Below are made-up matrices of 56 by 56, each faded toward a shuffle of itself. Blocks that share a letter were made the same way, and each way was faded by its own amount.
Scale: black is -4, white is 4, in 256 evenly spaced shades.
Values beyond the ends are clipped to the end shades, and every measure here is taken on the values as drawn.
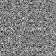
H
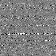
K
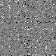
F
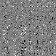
F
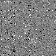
F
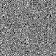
H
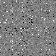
F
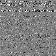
K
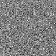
H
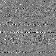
K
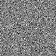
H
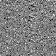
H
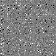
F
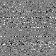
K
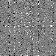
F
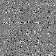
F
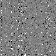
F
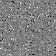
F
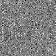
H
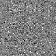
H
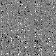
F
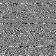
K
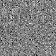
H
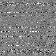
K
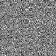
H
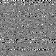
K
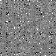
F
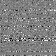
K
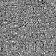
H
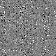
F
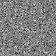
H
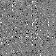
F
